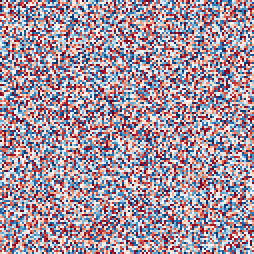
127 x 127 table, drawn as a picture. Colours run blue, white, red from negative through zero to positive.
Overall the values sit about 50% of the way up the scale. There is no overall slope. The grain is fine, like static. No row or column stands out. There are no regular stripes. The values spread evenly over their range. No seam splits the table.
